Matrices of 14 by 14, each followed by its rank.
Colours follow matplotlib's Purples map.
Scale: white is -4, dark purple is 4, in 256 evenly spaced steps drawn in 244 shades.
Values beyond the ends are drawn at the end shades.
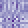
two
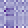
two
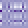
one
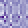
two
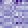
two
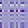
one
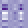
one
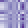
one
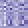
two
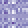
two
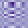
one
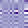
one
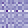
two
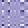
one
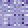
two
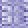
two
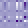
one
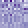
two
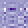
two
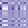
one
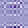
one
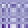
one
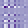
one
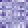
two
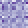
two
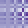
one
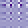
one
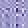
two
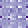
two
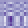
one
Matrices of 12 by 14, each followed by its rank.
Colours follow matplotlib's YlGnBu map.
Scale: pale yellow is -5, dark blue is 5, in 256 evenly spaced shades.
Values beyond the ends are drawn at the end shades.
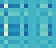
one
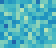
full rank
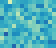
full rank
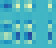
one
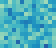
full rank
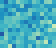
full rank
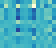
two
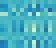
two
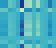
one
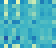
two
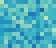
full rank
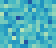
full rank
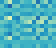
two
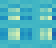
one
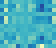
two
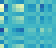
one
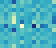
two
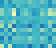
two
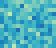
full rank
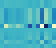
one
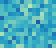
full rank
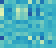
two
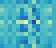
two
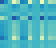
one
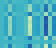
one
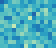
full rank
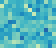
full rank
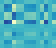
one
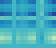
one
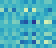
two
